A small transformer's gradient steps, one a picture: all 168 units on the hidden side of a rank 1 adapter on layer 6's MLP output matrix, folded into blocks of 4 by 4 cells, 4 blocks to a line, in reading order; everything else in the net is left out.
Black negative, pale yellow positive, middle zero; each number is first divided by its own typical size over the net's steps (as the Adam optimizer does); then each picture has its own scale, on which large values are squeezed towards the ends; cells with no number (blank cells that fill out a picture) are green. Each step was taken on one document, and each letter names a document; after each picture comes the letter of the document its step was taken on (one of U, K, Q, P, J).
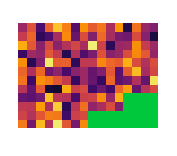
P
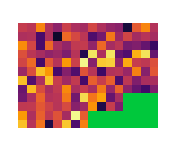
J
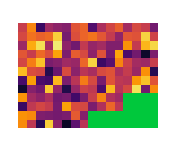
J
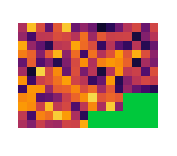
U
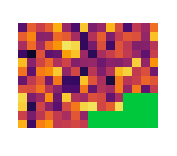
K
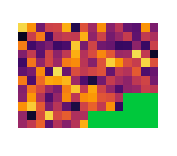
K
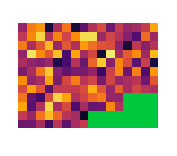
U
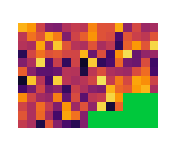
J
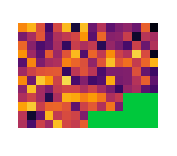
U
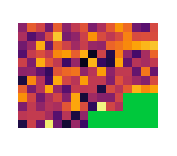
J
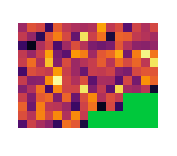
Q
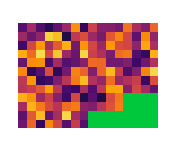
K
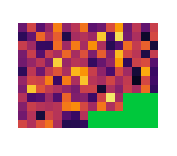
J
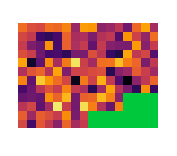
P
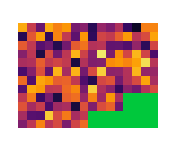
K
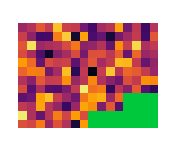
P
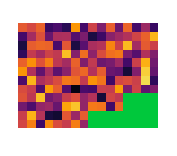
K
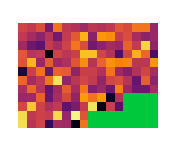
Q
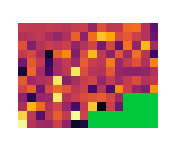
Q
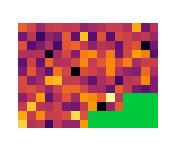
Q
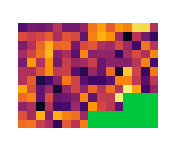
P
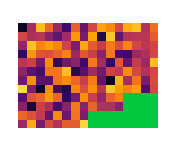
K
